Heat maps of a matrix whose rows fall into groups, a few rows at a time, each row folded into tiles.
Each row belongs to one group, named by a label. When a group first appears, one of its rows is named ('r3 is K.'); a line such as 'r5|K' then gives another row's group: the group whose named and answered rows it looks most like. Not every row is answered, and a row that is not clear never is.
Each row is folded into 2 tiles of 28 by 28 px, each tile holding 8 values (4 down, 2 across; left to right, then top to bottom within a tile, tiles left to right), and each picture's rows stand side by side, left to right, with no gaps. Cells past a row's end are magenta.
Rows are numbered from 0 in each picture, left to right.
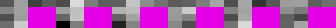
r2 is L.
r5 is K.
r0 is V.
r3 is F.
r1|L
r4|V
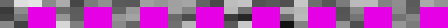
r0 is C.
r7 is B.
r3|K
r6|C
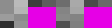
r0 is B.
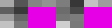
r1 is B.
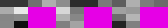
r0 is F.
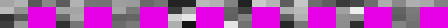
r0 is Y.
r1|L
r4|B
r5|L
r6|F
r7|C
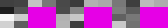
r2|B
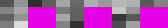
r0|V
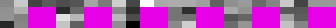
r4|Y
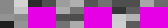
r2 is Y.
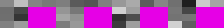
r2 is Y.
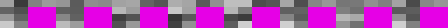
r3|Y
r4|K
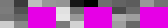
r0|B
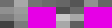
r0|L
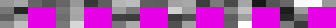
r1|V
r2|K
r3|Y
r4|V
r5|C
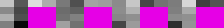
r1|B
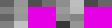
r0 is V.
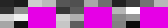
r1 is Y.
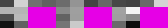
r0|L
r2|F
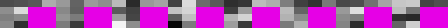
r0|F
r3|L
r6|F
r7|K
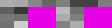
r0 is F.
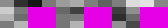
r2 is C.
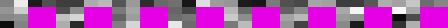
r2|V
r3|B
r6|F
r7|Y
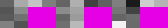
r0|C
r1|V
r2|B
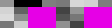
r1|C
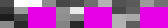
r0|C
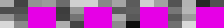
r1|C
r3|V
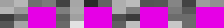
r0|Y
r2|K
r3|B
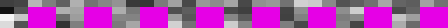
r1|L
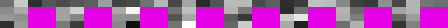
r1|F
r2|F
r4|K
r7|L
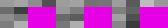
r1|K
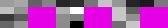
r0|Y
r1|F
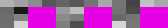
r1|F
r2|B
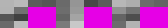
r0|K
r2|K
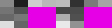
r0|B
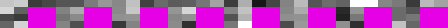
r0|K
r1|F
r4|V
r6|C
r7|B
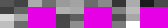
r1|Y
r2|V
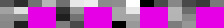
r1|C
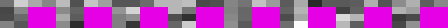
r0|C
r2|F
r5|V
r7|Y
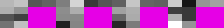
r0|K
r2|L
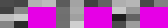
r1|V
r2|Y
